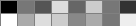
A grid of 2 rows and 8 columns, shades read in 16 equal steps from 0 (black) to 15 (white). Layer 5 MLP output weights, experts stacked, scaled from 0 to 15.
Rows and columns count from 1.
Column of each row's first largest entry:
4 1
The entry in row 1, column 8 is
3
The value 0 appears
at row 1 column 1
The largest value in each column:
15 10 13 13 8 12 7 14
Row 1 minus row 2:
-15 -3 -8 1 -2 2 0 -11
